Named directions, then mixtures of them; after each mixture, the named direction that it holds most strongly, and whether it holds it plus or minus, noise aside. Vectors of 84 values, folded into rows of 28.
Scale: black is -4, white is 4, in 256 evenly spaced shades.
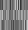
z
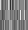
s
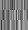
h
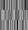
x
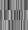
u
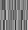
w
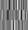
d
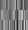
x, plus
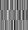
d, minus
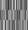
w, minus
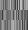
z, minus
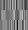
x, plus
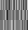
d, plus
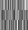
x, minus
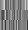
x, minus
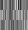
z, plus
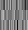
x, plus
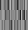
s, minus
